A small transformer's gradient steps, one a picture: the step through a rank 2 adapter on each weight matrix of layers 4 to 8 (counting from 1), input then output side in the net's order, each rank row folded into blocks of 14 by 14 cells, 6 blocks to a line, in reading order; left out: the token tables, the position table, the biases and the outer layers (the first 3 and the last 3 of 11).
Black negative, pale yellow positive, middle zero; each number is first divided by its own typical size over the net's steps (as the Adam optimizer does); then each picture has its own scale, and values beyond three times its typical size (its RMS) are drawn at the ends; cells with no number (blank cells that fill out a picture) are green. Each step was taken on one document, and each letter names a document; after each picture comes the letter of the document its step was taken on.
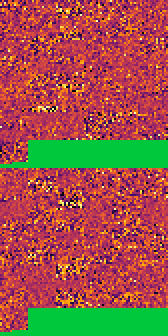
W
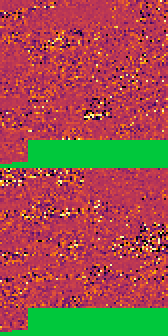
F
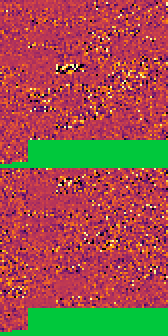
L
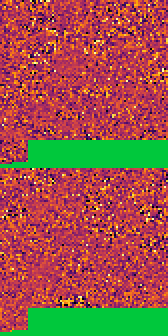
W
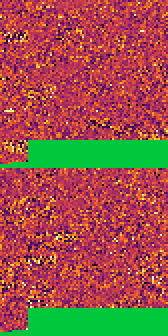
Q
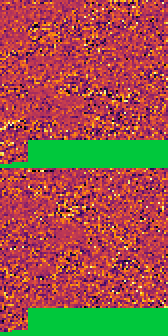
W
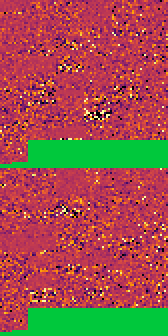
F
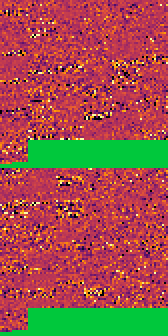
L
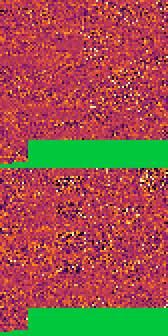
L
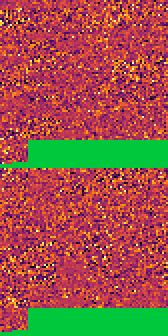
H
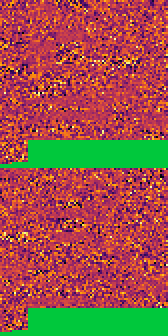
H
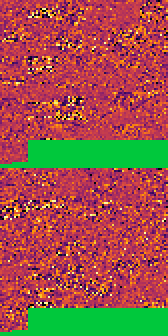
Q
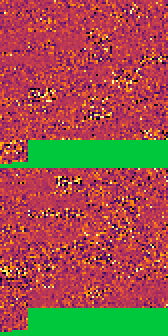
L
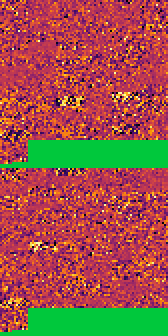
Q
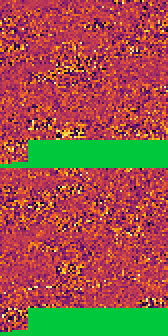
Q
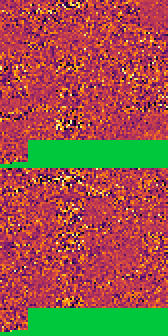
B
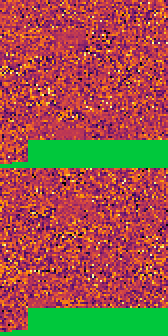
H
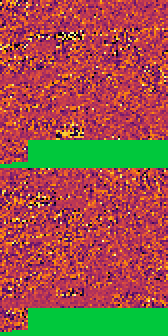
Q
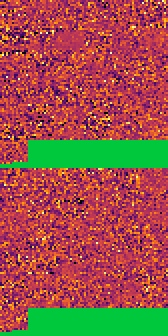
H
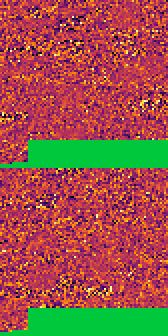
H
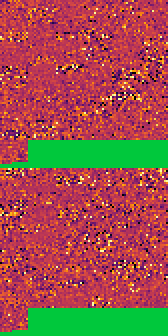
L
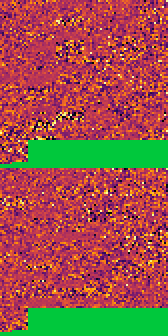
Q
